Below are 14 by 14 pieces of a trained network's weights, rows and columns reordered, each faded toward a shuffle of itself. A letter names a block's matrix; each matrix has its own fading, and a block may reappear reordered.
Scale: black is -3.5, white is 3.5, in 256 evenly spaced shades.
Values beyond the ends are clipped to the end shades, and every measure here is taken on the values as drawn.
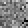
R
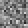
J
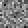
J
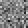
J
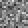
J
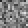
J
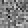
J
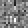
R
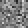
J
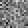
J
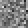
J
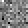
R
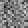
J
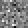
R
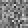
J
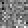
R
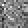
J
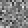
J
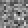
R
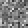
J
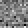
R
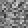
J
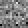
R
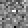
R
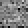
R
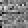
R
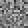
J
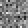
R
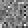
R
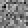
J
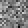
J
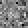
R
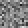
J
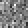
J
